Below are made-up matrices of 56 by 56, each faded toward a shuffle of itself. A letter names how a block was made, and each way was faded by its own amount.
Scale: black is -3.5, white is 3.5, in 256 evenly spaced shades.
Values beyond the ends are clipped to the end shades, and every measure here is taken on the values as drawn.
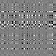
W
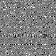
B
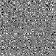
B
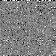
B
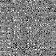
B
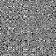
B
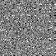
B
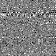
B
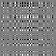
W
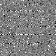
B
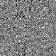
B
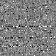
B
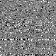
B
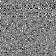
B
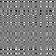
W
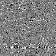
B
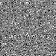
B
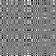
W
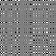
W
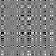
W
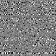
B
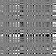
W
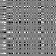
W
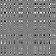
W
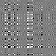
W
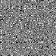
B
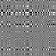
W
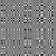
W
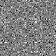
B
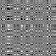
W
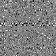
B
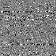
B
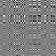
W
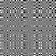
W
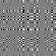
W
